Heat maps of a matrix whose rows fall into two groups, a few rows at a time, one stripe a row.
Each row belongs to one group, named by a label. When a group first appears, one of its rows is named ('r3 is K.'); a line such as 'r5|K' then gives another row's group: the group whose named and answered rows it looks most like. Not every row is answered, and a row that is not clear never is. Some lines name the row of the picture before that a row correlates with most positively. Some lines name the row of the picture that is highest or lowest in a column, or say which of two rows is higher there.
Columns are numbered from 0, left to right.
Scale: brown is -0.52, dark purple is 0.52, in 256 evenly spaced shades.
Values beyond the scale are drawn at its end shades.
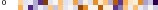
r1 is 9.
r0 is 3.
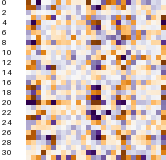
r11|9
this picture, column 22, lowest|31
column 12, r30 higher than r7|Yes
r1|3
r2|9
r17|3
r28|3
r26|3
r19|3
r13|3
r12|3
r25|9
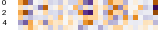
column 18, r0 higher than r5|No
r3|9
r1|3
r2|3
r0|3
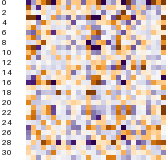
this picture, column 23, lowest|13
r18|9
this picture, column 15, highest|0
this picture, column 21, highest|3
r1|9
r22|3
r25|9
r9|3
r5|3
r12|9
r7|3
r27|9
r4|9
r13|9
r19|3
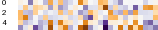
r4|9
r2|9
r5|9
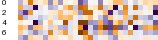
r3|9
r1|9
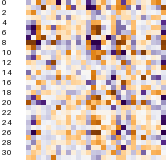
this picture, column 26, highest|15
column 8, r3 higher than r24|Yes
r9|3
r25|9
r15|9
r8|3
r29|9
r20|9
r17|9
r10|9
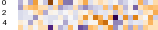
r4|9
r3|9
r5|9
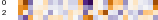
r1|3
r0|3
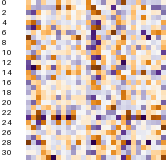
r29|9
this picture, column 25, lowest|23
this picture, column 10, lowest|7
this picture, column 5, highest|31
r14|9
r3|9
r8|3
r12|9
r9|9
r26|9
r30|9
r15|3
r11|3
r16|9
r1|9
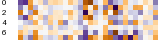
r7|9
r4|9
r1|9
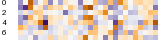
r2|9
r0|9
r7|9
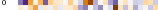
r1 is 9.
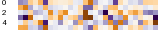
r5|3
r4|3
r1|3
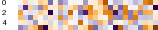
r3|9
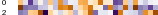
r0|9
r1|9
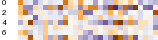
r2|3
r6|3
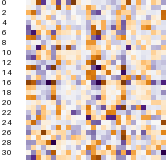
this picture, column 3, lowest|26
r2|3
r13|3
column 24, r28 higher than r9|Yes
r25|9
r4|9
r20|9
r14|9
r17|3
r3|3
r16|3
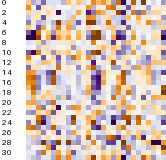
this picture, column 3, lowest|28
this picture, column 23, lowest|0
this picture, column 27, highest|7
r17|3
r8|9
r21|9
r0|9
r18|3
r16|3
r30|9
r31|9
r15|3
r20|3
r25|3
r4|9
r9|9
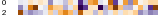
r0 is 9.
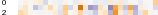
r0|3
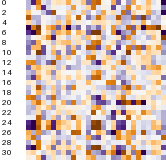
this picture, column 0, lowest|3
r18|9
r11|9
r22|9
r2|3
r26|9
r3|9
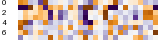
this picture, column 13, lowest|1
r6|3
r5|9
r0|3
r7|9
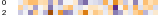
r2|9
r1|9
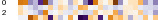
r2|3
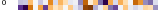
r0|9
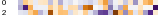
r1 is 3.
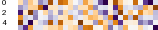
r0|9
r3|9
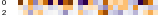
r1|9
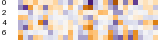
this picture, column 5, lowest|3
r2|9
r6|9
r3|3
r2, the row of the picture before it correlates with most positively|2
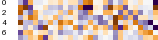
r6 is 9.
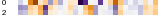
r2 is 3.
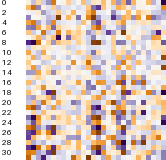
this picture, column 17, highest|3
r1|3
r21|3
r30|3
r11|3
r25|3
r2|9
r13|3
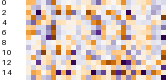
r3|3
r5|3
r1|9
